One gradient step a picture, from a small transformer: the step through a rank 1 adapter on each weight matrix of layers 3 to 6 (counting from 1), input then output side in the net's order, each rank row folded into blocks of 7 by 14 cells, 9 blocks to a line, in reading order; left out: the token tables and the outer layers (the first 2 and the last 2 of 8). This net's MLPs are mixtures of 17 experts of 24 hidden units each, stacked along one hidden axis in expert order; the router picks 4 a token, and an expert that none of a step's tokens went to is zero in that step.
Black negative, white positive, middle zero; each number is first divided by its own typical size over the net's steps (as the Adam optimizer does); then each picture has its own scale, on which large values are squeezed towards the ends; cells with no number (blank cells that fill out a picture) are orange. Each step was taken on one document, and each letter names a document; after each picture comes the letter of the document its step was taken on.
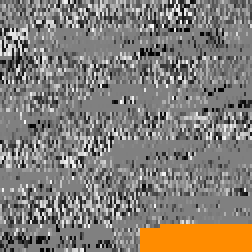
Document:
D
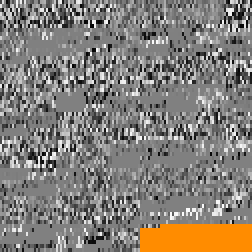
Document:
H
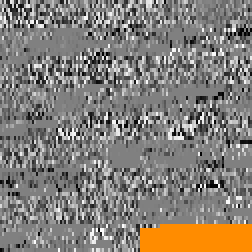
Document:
H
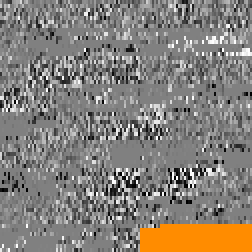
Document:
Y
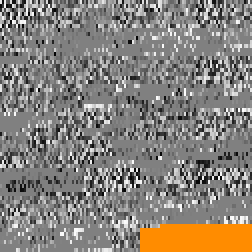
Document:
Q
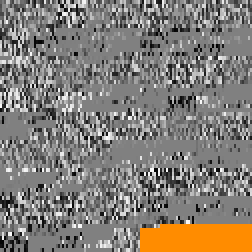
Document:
D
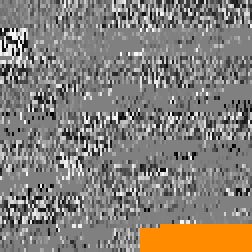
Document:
D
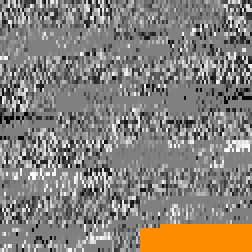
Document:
H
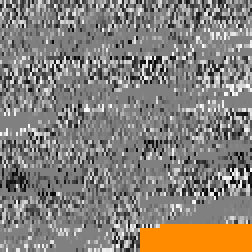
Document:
Q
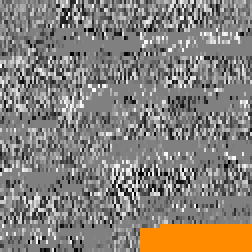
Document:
D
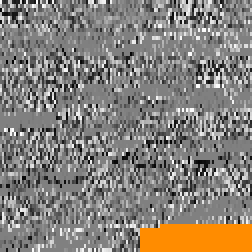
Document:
Q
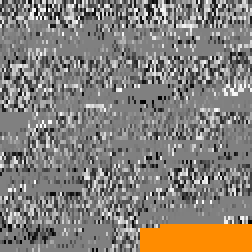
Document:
Q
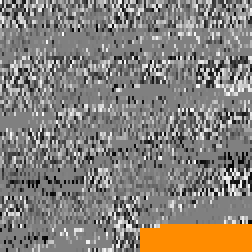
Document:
Q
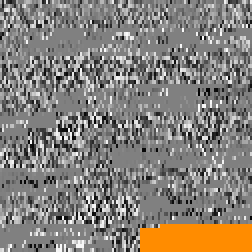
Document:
H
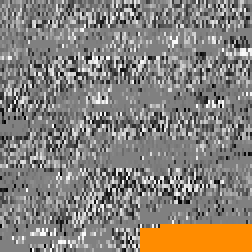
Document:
Y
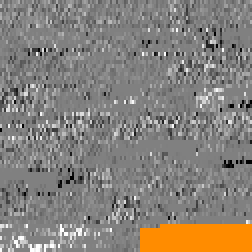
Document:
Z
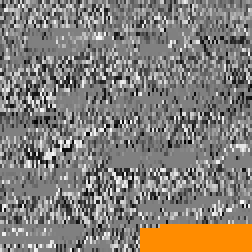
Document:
H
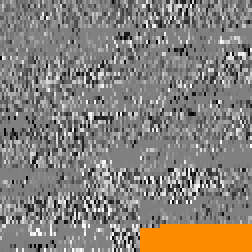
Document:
Y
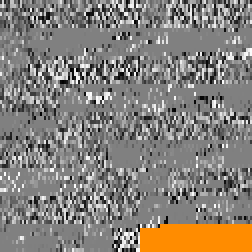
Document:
Y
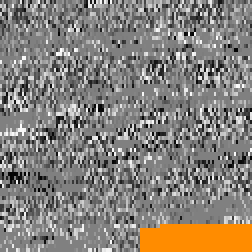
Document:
Q
